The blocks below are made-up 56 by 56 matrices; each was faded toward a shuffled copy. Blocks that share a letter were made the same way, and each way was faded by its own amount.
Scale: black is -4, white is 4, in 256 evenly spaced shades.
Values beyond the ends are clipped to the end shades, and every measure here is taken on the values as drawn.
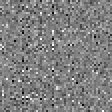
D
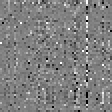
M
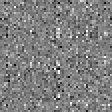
D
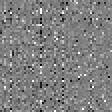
M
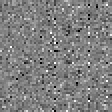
D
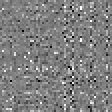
M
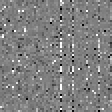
M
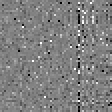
M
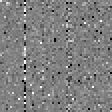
M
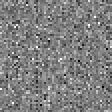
D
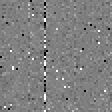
M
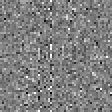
D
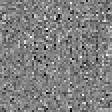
D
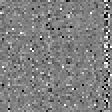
M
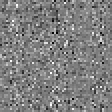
D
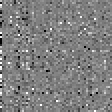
M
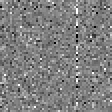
D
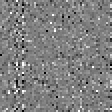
M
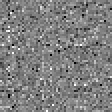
D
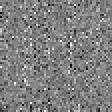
D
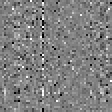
M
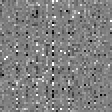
M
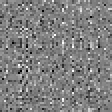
M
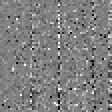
M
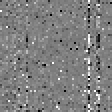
M
